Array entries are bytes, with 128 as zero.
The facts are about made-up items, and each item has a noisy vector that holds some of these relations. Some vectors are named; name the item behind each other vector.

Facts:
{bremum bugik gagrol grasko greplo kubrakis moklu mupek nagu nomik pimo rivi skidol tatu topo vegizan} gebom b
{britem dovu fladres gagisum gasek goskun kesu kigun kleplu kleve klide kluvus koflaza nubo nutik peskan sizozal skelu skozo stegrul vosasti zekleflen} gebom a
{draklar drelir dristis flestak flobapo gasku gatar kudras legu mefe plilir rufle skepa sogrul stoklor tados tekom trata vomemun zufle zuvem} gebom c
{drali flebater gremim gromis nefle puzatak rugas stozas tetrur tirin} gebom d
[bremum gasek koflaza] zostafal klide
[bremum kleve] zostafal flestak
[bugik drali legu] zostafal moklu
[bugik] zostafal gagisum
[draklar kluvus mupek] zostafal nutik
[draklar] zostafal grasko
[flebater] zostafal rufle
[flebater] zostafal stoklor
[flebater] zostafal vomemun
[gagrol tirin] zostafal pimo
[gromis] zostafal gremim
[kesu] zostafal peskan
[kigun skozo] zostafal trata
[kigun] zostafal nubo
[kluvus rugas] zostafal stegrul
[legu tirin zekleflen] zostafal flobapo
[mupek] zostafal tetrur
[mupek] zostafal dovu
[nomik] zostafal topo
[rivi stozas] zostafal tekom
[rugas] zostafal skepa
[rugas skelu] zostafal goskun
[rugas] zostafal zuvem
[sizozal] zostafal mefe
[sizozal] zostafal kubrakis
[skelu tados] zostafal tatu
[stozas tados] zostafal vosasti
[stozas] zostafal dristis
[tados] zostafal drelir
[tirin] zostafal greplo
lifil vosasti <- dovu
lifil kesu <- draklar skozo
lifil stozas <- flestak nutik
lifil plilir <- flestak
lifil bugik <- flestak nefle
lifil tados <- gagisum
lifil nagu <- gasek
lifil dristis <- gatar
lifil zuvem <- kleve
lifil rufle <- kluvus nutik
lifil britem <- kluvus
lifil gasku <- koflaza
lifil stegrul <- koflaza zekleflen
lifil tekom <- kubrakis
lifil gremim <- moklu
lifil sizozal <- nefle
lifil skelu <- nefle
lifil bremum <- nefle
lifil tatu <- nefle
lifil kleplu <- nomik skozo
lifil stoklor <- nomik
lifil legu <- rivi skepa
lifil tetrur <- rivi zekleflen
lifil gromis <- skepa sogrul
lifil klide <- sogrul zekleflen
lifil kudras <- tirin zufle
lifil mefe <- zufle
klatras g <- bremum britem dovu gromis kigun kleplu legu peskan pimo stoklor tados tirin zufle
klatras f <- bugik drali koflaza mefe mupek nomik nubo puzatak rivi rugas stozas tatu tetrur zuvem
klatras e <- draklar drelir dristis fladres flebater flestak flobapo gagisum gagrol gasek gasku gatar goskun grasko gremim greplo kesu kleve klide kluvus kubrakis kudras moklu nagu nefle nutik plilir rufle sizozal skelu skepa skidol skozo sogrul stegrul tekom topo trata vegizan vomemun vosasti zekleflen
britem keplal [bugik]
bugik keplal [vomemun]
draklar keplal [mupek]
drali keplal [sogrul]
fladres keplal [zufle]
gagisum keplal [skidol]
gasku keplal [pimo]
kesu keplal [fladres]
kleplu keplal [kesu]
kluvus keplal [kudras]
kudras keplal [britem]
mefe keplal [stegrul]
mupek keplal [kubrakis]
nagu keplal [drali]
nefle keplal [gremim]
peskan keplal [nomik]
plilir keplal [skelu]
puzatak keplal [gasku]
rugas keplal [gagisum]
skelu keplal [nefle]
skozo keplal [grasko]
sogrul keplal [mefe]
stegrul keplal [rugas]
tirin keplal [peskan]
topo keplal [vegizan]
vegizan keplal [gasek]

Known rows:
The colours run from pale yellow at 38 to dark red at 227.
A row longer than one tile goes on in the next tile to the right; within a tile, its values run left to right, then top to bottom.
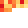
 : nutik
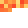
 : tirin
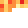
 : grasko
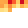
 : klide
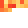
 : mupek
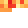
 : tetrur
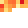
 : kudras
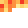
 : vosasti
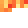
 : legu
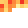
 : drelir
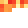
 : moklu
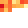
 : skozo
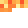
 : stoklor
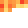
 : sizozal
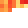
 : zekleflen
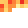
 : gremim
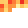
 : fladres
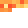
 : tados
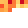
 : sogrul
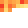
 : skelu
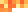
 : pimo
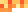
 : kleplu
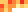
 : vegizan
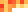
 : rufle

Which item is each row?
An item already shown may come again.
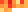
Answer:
koflaza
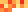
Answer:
dovu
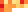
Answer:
draklar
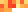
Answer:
mefe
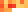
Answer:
rugas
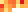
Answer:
kudras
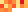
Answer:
zufle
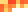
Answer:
flobapo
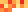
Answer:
dovu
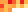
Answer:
flestak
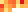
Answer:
kudras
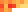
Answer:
stozas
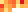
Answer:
kudras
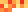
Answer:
dovu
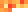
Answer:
gromis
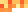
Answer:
kleplu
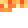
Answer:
stoklor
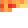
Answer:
stozas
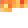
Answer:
bremum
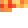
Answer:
nomik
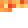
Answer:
gromis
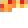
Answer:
gagisum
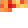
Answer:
rivi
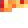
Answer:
kluvus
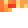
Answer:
bugik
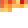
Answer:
gasek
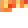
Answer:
legu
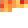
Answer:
kleve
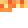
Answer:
britem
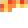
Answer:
greplo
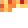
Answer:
stegrul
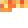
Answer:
peskan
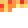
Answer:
goskun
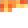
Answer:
gagrol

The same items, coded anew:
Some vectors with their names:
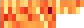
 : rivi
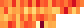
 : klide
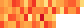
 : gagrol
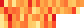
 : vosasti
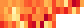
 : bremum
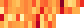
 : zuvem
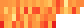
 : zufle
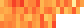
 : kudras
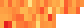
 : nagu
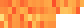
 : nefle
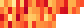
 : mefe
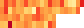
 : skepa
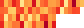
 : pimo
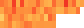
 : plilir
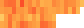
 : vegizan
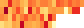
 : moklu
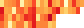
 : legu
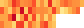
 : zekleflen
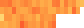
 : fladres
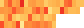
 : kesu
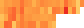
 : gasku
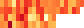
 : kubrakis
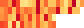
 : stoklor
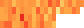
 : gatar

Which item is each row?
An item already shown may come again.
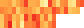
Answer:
skelu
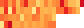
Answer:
stegrul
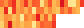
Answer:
goskun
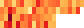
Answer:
skozo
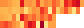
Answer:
gasek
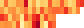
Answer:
rugas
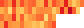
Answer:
grasko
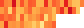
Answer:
grasko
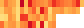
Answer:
kleve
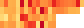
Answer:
kleve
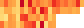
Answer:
kleve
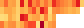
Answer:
kleve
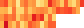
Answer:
kluvus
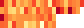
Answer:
dovu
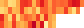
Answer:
koflaza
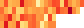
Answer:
draklar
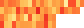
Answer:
peskan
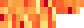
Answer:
tetrur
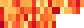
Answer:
tirin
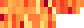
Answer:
tetrur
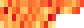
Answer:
gagisum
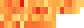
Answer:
kesu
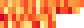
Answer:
mupek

